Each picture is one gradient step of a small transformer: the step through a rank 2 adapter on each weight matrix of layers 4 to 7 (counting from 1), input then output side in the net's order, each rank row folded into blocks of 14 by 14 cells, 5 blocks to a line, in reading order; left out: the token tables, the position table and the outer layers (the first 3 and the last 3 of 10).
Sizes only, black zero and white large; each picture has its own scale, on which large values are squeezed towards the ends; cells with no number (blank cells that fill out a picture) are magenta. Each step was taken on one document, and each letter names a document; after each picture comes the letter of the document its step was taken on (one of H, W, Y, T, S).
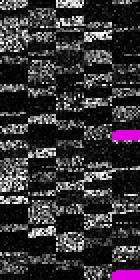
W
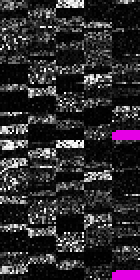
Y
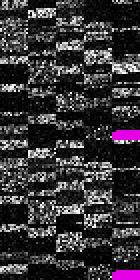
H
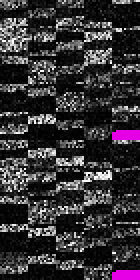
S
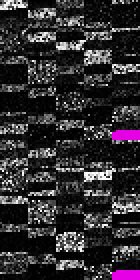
W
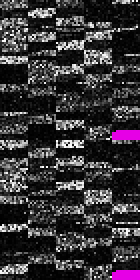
S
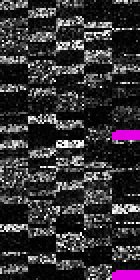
H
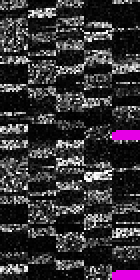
H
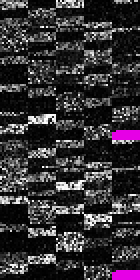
W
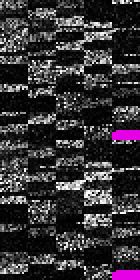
W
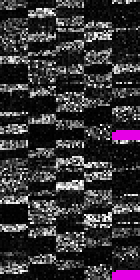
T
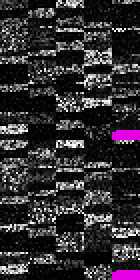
Y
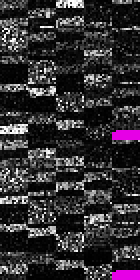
Y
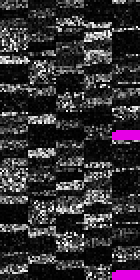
S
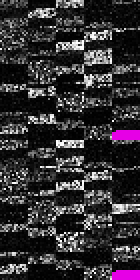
Y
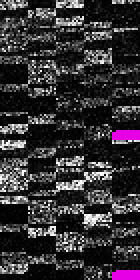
W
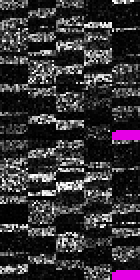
S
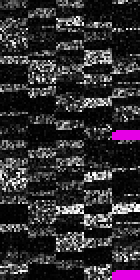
T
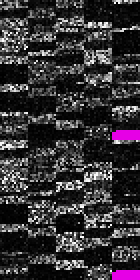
S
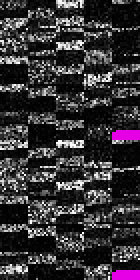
T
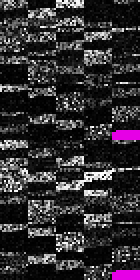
W
